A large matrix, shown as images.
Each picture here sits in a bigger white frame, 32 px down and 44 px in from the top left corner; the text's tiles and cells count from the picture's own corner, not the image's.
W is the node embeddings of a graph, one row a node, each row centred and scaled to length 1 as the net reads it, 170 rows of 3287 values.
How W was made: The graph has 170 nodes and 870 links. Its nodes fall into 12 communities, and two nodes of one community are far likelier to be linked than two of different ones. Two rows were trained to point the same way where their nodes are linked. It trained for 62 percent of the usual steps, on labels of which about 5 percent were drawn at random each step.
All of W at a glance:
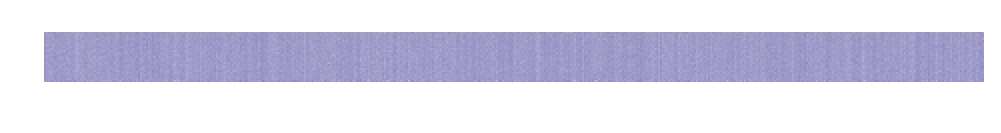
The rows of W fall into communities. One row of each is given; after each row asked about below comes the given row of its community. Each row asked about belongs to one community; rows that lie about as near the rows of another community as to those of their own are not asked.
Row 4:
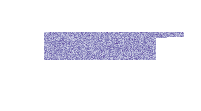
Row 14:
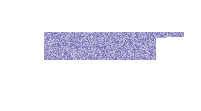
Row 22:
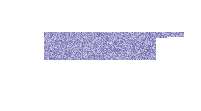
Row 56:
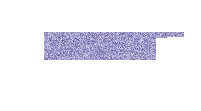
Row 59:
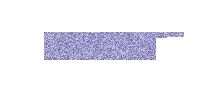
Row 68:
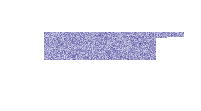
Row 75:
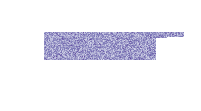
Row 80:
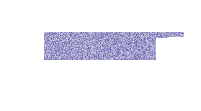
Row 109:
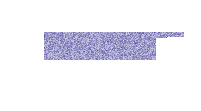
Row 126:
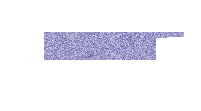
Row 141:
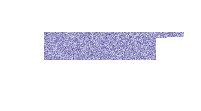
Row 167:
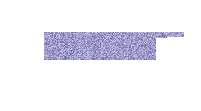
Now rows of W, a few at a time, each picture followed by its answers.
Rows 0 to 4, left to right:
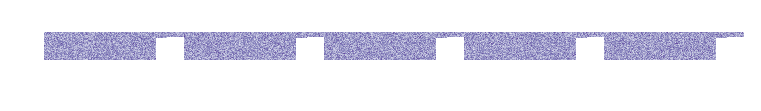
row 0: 68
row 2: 141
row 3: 141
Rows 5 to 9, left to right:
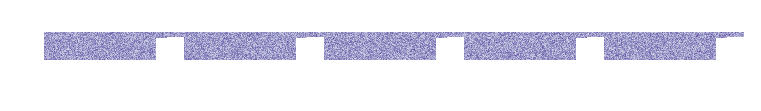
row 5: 80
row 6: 59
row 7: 22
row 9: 59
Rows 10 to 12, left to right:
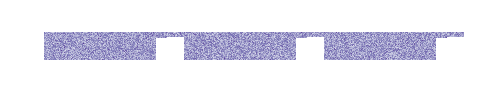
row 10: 80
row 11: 14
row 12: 126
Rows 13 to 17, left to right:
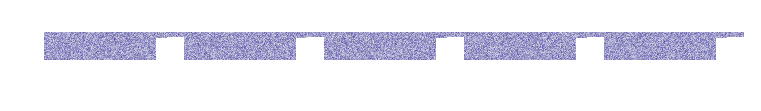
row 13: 109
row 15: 59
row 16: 80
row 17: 14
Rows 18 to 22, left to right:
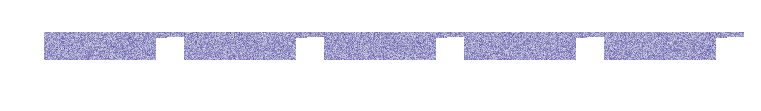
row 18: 141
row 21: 14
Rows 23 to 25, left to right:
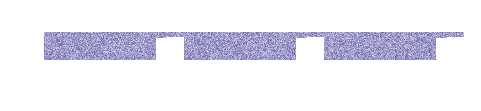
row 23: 59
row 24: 59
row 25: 14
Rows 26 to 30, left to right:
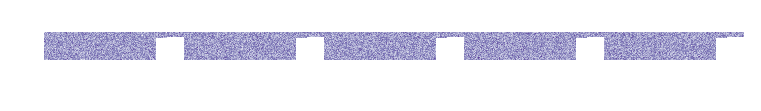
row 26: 68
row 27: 141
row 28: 68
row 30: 167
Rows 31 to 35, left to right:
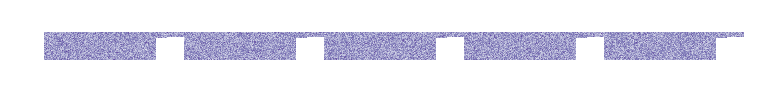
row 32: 22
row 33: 167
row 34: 4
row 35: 126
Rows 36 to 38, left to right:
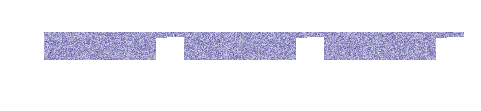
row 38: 109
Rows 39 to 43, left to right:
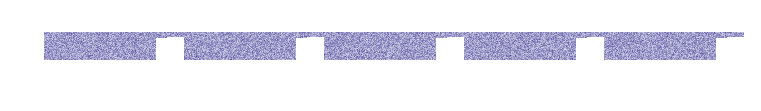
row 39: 56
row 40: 68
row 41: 167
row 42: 56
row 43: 56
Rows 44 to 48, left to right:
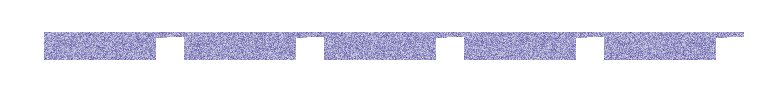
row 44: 14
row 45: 80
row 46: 109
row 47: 68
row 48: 141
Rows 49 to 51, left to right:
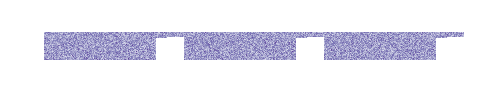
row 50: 167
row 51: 167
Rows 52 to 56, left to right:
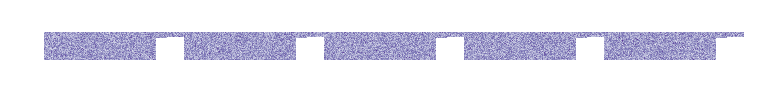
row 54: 56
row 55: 141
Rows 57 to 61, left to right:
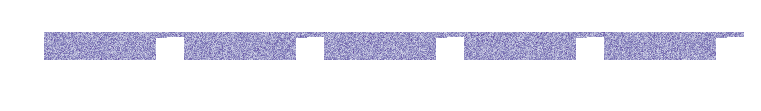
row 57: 59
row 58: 22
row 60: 14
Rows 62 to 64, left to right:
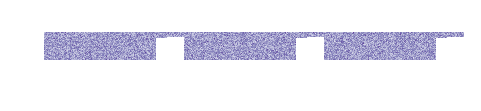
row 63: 56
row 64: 4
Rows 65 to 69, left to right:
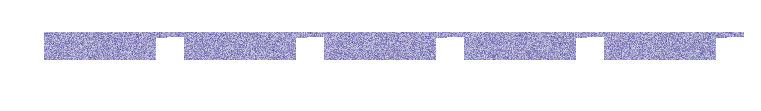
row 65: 80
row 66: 75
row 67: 68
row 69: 80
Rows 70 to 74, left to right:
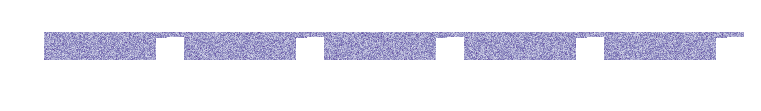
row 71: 22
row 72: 4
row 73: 14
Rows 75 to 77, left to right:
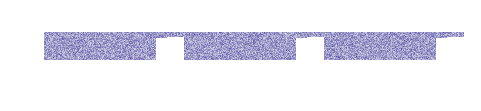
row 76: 141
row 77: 68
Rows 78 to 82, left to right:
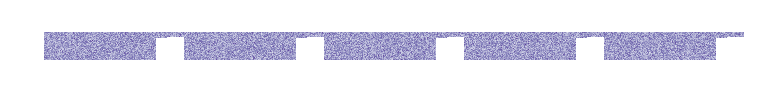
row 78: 126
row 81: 68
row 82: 22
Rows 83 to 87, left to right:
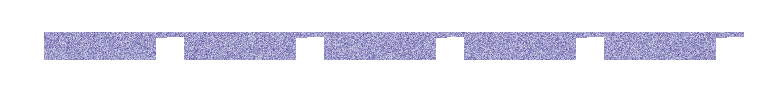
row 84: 4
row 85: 126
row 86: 80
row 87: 80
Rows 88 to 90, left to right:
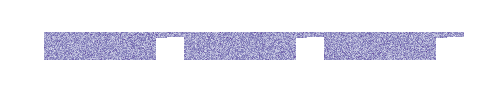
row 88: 126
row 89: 80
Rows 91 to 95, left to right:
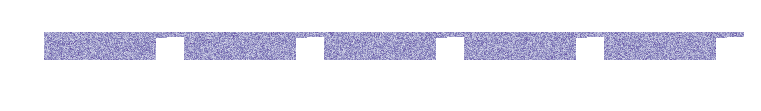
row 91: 80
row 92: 14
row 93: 22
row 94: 68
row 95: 75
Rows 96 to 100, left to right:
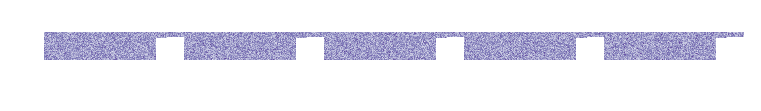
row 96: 109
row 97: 14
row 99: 22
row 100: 4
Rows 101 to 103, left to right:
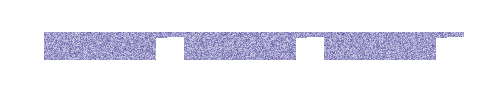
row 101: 22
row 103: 14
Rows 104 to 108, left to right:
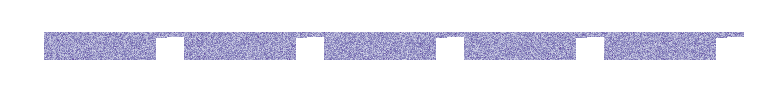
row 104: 141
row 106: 22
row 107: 126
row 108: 56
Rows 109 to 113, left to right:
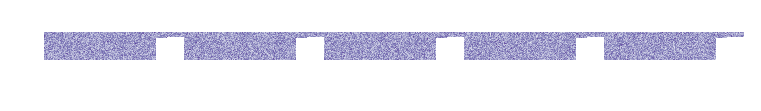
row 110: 56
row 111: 56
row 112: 59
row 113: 59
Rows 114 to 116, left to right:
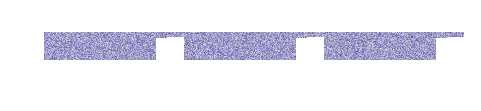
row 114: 14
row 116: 75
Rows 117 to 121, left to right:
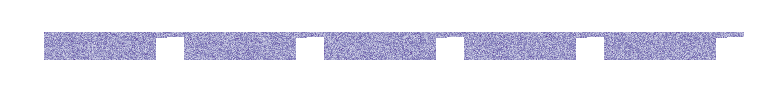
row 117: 68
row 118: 68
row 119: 141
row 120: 68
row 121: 109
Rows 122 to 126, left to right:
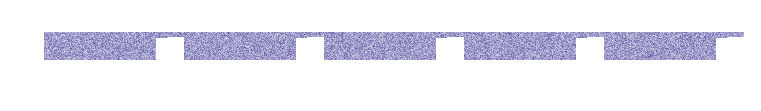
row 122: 80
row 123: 22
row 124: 109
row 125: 126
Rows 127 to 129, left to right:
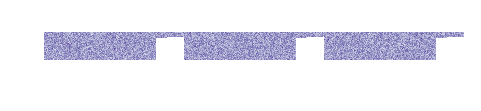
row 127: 109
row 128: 4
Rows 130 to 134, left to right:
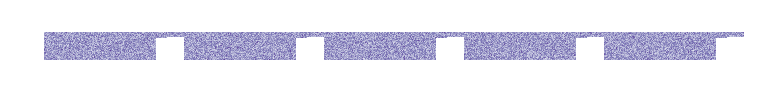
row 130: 109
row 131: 14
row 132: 56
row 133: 167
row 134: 141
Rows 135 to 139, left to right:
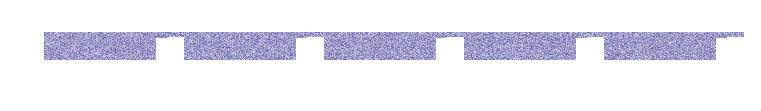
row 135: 22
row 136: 14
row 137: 59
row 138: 141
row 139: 59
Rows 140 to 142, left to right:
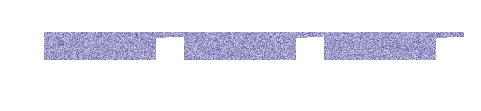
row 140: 14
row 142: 80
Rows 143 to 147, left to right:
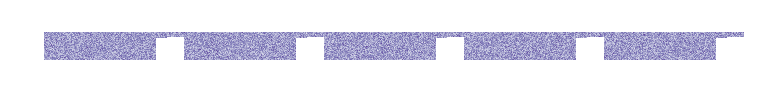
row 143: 126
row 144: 167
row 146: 68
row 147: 22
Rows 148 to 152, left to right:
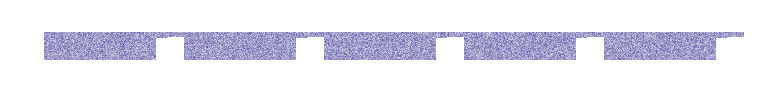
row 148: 109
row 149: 80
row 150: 68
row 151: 109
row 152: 22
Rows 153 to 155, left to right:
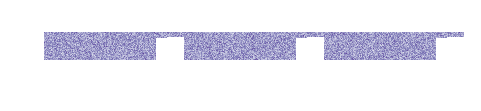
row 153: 75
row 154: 109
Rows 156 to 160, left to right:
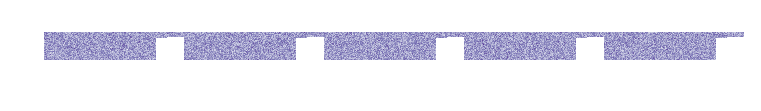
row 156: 109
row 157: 14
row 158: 56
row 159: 75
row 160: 59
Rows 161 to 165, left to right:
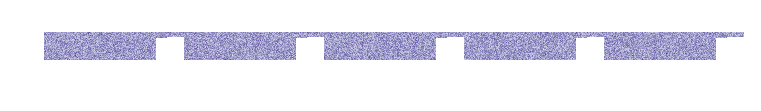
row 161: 22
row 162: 75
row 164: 126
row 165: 167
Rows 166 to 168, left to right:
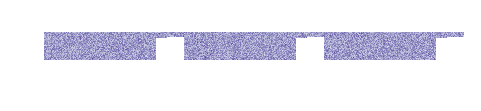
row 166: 80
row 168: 22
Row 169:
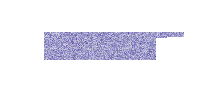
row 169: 68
